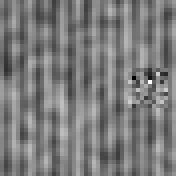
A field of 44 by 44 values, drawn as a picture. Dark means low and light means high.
Average level on the scale: 50%. Stripes: upright, repeating 11 times. Odd patch: rougher, in the middle right. Roughest part: middle right.
